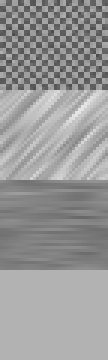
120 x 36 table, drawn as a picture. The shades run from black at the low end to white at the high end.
It is made of 4 by 1 panels. Panel 1,1: middling, checkered, strong in contrast. Panel 2,1: high, slanting up to the right. Panel 3,1: middling, streaked across, faint in contrast. Panel 4,1: high, flat.
